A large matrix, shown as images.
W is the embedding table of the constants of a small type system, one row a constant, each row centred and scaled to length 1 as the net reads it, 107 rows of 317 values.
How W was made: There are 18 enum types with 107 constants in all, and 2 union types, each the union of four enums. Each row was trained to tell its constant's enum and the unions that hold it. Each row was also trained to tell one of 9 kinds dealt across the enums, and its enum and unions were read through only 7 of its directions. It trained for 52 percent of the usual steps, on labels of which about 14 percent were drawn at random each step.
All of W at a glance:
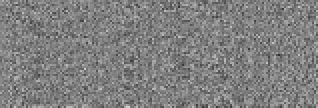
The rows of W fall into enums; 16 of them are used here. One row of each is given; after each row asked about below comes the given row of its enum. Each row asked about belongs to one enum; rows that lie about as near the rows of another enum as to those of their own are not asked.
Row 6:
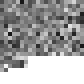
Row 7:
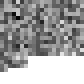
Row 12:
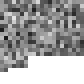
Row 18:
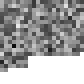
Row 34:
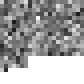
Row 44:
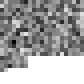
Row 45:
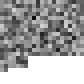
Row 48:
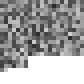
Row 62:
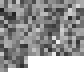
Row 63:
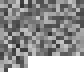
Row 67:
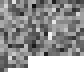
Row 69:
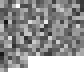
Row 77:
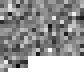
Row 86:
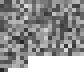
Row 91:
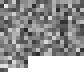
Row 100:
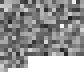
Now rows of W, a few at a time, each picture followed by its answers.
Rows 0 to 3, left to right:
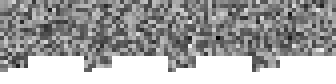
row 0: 91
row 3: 48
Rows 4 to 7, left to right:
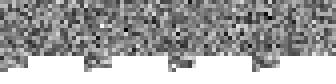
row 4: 67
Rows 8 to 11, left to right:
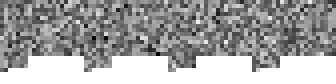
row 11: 67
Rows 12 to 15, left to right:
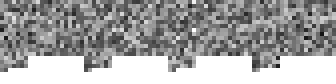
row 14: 6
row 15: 48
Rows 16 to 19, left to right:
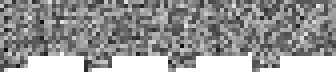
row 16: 7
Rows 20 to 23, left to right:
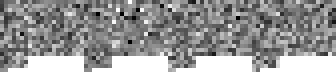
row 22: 100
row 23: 62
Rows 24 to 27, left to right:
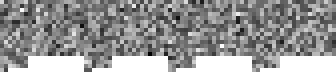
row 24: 34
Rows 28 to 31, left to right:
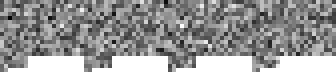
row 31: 63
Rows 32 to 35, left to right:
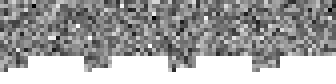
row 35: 18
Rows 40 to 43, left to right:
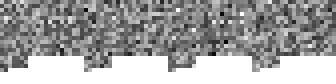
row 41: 100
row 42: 7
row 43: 100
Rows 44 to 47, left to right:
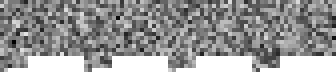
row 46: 12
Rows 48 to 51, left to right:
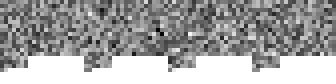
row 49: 12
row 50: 44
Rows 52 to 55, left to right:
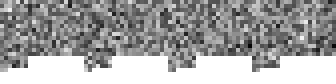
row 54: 12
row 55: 67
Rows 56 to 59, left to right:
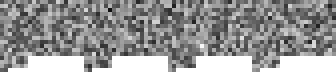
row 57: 62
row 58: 62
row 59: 6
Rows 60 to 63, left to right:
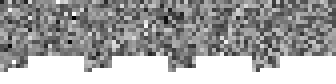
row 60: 77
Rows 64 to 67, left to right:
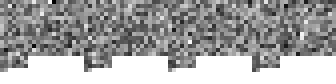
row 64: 45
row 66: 69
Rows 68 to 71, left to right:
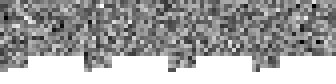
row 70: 86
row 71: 77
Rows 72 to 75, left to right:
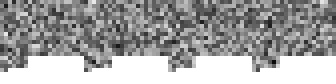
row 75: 6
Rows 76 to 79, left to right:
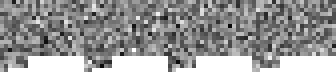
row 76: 45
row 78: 48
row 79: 100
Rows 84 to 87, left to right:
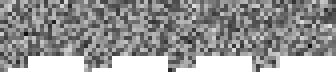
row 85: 12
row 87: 6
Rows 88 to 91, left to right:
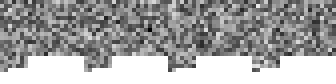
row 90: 67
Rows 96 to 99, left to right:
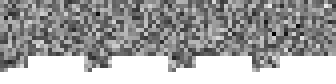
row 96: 48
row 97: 63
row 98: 63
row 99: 69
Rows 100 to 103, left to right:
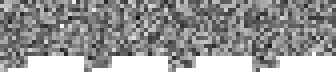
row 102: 62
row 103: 63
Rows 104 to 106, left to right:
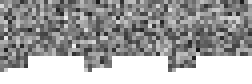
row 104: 45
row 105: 45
